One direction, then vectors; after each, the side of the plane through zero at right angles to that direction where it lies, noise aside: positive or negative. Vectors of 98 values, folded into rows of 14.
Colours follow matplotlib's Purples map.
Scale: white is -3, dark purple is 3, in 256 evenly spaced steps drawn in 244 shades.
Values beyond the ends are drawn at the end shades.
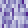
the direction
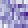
positive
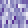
negative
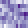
positive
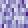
positive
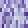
positive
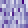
positive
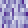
positive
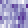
negative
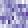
positive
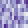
negative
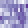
negative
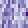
positive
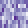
negative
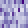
positive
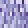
positive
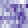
negative
